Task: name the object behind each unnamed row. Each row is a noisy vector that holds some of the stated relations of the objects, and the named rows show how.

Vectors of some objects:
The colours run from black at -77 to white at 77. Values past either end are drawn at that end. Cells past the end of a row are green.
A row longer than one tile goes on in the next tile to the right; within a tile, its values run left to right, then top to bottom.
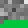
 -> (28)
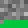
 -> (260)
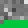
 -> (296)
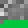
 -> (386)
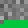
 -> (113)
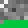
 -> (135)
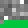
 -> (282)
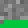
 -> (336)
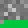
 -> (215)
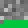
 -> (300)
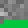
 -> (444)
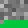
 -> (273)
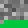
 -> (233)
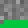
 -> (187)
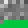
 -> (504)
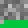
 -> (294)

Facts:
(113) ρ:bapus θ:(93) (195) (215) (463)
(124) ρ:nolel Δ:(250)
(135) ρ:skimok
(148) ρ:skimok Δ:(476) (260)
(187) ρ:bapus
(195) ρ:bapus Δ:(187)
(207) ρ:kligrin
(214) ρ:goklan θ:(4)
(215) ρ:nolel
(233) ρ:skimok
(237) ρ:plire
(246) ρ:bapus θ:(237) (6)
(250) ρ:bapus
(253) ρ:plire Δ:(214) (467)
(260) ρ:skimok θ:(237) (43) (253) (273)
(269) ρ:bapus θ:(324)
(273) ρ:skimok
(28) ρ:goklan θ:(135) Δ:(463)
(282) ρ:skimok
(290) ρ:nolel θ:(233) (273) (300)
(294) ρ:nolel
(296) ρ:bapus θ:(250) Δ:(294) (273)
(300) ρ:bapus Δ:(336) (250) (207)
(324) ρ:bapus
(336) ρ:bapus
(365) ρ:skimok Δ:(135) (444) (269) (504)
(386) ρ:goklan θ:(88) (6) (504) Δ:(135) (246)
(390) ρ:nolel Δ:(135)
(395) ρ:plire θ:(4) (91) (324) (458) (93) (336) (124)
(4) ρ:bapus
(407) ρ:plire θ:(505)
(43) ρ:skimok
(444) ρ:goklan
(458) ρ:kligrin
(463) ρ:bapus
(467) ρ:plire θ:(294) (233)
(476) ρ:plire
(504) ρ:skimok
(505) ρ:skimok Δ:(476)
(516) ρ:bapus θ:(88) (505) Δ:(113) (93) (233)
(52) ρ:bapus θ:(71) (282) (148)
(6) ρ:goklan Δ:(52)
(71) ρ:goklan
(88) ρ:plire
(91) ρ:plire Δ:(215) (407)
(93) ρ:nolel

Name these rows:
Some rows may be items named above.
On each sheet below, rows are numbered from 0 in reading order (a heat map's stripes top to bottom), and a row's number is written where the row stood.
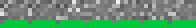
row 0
(386)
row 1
(214)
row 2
(52)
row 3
(88)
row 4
(505)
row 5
(407)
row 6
(6)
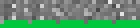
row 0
(467)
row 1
(395)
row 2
(444)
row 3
(28)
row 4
(516)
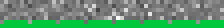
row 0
(365)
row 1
(290)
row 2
(365)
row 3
(250)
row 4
(71)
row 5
(516)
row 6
(390)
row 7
(253)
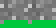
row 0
(237)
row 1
(253)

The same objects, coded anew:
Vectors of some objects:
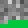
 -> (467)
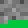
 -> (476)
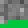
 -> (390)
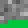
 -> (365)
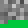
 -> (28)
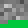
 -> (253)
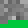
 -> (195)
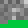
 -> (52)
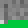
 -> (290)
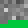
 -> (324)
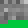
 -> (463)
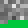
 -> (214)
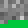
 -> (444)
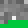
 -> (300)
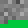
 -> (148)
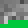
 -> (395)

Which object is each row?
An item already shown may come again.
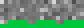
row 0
(294)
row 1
(52)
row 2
(504)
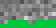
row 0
(91)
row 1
(260)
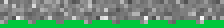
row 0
(386)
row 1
(71)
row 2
(207)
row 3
(6)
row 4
(365)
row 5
(407)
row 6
(365)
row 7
(407)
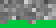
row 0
(187)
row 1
(458)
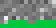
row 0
(407)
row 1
(52)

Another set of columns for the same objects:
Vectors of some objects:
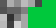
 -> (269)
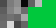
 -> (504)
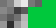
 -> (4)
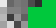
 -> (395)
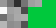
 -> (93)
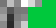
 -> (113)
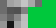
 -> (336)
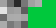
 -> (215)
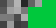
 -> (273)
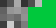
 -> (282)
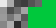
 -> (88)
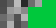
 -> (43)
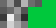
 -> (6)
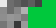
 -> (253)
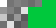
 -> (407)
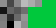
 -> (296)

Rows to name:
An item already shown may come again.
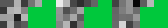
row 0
(260)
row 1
(88)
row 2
(504)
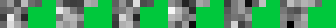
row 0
(6)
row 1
(294)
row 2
(71)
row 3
(290)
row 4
(504)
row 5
(300)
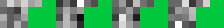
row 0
(516)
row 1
(28)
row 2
(6)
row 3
(505)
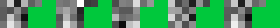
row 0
(386)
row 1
(214)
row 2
(52)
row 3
(467)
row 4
(386)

